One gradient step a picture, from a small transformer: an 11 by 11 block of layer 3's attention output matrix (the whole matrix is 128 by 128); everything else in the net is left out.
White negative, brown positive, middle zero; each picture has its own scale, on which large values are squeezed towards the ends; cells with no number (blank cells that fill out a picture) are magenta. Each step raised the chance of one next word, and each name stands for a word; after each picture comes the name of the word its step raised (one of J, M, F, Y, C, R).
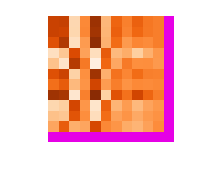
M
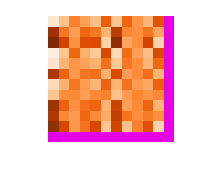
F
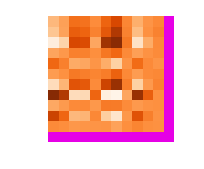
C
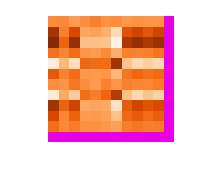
F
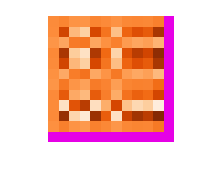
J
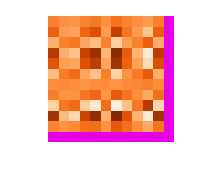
J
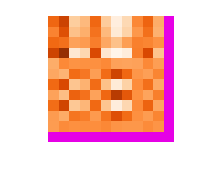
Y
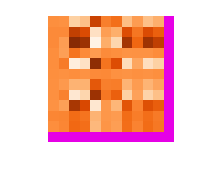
F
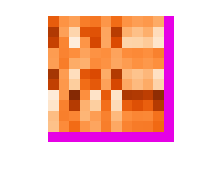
C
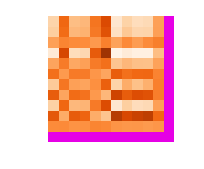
Y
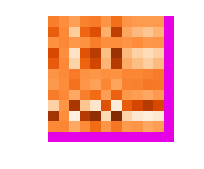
J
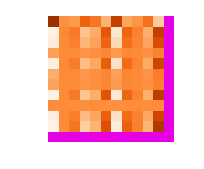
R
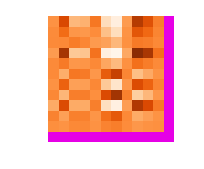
Y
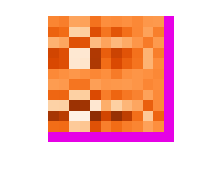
J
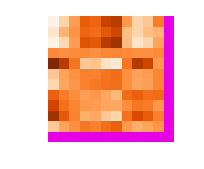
M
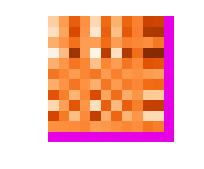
Y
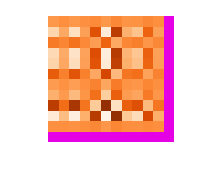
J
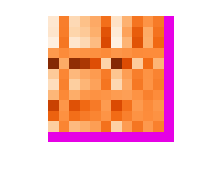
M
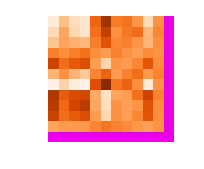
C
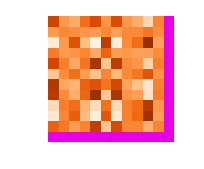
F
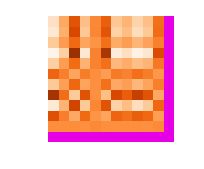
Y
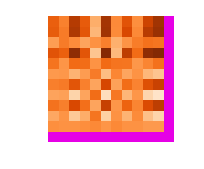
Y
